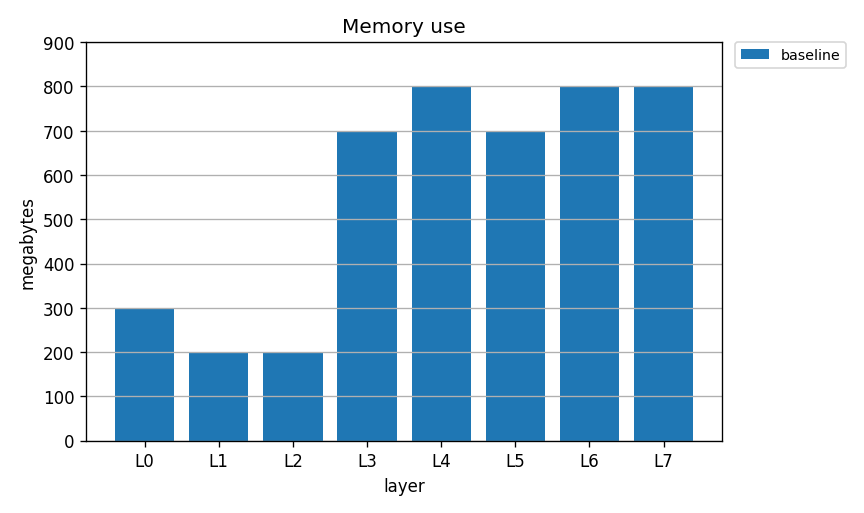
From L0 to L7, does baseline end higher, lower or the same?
higher
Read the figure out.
Title: Memory use
x-axis: layer, ticks L0 L1 L2 L3 L4 L5 L6 L7
y-axis: megabytes, ticks 0 100 200 300 400 500 600 700 800 900
Legend: baseline
Values:
baseline: 300 200 200 700 800 700 800 800
